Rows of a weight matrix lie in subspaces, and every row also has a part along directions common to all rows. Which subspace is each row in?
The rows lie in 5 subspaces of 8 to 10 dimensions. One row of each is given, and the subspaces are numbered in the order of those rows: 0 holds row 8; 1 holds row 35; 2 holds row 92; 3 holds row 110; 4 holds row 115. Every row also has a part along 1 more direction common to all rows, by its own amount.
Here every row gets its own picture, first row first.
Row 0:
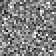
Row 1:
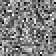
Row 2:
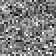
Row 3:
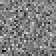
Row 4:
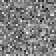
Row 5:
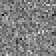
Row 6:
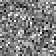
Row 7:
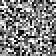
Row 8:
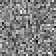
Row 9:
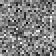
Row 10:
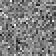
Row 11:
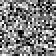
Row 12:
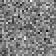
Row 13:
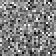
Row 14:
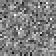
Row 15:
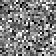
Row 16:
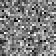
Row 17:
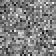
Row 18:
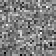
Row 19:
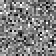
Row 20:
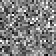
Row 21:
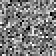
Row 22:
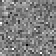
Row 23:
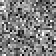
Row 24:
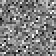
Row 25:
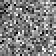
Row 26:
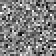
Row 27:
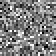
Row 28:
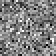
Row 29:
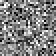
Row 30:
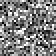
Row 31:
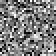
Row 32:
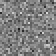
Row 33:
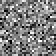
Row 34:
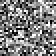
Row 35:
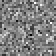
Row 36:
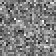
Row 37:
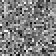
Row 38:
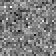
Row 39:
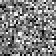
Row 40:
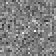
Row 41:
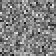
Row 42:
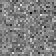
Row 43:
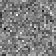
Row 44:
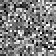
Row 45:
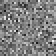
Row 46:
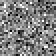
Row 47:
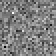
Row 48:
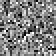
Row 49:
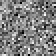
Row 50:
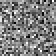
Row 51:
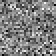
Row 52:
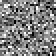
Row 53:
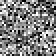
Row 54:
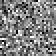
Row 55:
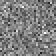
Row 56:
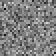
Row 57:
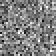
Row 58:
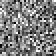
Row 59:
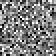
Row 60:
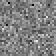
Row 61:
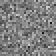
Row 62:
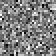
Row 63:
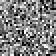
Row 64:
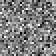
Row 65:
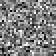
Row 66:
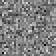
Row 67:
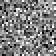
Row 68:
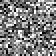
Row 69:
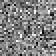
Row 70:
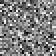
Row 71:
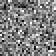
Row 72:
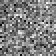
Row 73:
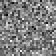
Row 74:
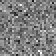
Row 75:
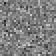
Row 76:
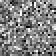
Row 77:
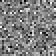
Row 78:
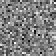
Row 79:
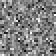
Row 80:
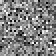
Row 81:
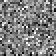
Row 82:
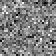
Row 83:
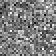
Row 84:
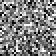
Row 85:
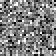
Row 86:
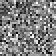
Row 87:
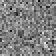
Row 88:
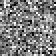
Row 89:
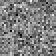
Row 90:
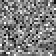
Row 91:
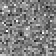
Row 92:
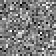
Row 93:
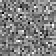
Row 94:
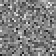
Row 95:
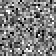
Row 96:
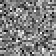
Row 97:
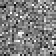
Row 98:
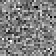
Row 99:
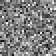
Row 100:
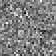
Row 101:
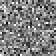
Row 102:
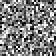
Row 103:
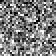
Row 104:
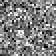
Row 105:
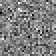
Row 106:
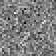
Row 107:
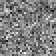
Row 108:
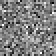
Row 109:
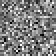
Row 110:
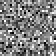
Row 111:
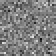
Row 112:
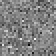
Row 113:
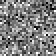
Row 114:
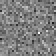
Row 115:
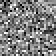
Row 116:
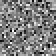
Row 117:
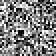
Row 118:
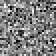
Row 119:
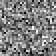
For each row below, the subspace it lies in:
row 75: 0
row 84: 3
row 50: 0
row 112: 1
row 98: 4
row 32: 2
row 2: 4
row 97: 4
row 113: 3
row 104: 0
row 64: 2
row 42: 3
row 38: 0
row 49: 1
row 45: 2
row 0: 1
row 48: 4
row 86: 0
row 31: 2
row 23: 1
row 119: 3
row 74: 4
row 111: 0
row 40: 1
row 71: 2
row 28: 2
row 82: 0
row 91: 4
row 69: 1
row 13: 3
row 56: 0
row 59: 1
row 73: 3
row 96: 3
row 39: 4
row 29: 0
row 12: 2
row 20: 4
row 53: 3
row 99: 2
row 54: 0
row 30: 0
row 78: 1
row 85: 4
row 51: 4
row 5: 3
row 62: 2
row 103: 4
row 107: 4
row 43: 1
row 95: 1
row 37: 3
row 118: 1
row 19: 2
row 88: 4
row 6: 2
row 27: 3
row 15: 2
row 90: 0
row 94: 3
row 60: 0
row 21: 1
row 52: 1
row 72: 4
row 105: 4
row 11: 0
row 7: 1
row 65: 0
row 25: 0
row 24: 0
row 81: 1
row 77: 1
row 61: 0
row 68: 1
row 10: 3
